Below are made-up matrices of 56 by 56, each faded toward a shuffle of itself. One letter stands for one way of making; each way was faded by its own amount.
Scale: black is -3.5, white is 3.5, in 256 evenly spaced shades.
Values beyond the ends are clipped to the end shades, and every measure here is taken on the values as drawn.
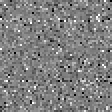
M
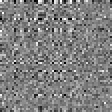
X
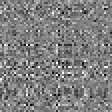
X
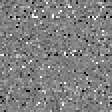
M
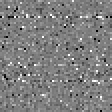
M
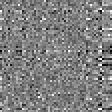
X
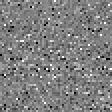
M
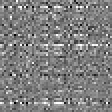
X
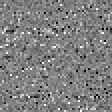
M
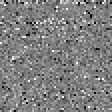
M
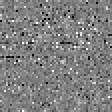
M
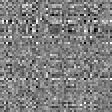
X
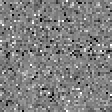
M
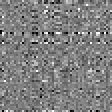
X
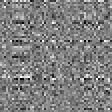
X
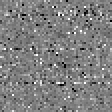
M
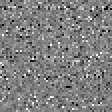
M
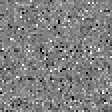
M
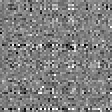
X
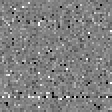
M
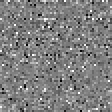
M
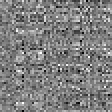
X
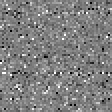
M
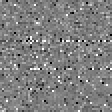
M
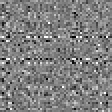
X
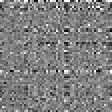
X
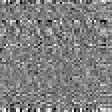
X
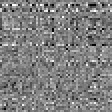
X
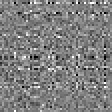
X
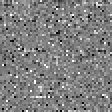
M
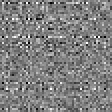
X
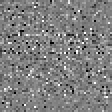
M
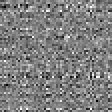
X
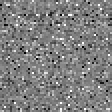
M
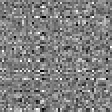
X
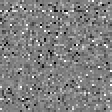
M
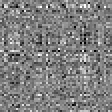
X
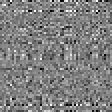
X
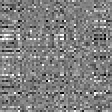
X
